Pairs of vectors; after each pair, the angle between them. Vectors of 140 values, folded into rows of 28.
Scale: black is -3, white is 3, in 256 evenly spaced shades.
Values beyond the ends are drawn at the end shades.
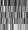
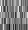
partly opposed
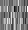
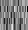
nearly opposite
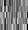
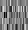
orthogonal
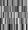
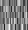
partly opposed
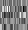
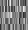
partly opposed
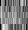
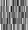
partly opposed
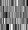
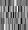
orthogonal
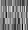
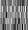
nearly parallel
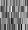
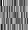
orthogonal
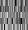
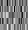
partly aligned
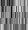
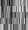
nearly parallel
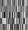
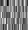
partly aligned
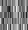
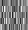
orthogonal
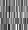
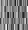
partly opposed
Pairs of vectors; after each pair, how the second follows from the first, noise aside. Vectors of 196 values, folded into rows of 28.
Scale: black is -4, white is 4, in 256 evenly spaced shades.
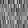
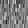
sign-scrambled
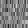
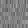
shrunk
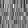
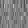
shrunk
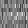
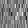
sign-scrambled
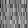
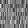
sign-scrambled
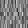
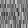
sign-scrambled
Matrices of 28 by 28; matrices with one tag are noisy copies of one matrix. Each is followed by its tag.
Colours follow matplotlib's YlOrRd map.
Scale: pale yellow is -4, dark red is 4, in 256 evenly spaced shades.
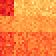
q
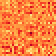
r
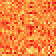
r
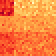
q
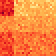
q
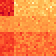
q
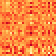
r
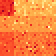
q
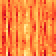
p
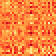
r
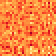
r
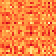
r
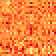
r
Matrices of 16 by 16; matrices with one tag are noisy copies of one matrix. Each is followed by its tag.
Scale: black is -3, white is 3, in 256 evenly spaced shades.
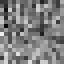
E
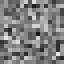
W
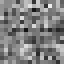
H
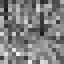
E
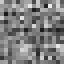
H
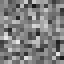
W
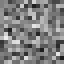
W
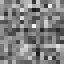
H
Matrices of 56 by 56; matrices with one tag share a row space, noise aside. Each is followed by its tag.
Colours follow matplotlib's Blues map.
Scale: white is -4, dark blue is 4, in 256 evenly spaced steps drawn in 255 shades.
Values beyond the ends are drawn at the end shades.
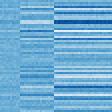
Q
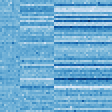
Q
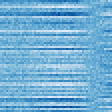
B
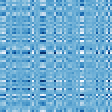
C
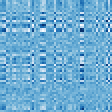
C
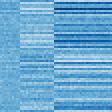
Q
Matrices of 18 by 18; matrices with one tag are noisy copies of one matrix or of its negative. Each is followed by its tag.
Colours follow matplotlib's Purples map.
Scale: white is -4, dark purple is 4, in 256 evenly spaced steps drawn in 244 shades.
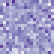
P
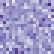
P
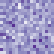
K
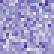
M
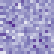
K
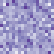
P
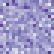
P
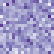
P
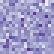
M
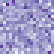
P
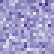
M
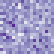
K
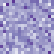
P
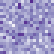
K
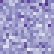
M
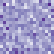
P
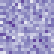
K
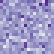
M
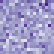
M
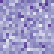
M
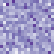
P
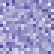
P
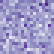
M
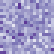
K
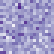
K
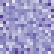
P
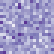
K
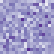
M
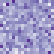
P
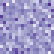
P
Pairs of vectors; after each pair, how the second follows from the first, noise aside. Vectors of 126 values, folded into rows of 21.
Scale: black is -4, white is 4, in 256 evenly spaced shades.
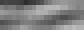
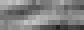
reversed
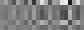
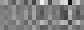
copied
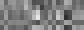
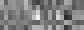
copied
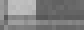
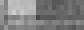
copied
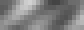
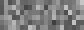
shuffled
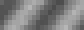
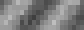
reversed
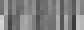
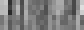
reversed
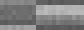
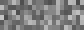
shuffled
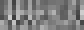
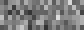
shuffled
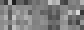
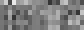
negated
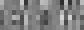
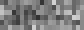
shuffled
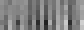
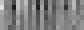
reversed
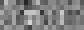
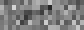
shuffled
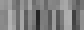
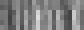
negated
